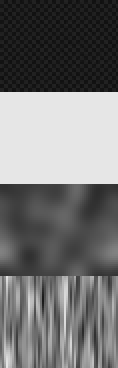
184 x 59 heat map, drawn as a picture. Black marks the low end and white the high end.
The table splits into 4 rows of 1 panel. Panel 1,1: very low, checkered, faint in contrast. Panel 2,1: very high, flat. Panel 3,1: low, smooth. Panel 4,1: middling, streaked downward, strong in contrast.
